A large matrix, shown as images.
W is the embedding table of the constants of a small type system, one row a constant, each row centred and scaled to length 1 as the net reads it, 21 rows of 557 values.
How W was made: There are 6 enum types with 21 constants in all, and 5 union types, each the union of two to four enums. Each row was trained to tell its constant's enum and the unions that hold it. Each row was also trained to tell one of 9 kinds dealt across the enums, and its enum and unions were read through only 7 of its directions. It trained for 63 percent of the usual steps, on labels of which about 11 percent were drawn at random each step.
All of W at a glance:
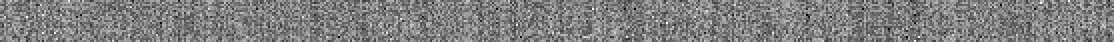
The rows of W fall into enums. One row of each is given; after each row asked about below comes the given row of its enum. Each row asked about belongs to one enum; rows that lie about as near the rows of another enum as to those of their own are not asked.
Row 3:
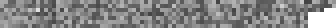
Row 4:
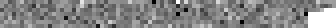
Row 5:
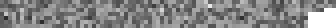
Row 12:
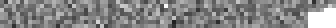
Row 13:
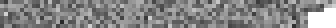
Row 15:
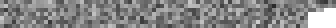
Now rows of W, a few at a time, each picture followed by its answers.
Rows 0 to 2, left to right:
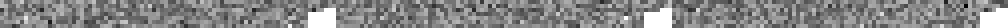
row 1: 3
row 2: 5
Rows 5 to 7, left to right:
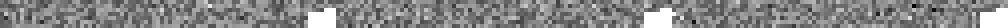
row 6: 13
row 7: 3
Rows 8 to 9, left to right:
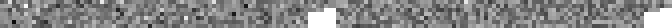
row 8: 15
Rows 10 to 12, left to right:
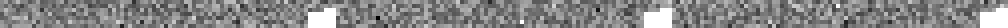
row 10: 5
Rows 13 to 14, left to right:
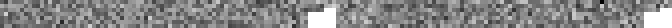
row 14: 15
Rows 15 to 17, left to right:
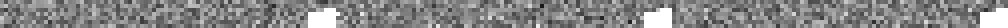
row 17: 13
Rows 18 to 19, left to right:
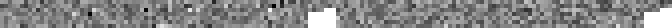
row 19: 3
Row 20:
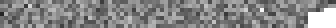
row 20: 13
